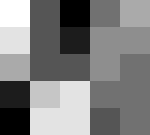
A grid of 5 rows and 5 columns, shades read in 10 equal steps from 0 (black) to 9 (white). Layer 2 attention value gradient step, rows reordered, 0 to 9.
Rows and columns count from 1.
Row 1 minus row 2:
1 0 -1 -1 1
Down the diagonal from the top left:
9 3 3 4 4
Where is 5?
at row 2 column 4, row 2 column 5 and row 3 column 4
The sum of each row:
22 22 21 24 23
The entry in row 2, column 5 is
5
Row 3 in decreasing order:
6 5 4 3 3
